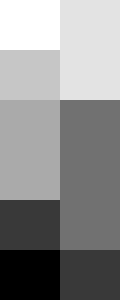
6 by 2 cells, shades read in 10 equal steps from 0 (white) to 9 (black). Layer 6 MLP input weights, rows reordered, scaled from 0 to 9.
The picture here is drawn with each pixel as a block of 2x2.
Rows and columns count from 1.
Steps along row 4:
up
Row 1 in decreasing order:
1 0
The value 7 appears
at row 5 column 1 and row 6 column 2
